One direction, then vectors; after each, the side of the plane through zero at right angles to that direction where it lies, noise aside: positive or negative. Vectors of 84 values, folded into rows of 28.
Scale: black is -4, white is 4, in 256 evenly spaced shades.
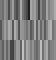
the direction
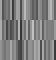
negative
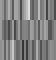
negative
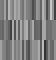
negative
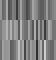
positive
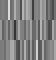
negative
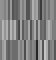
positive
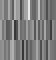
negative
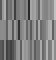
positive
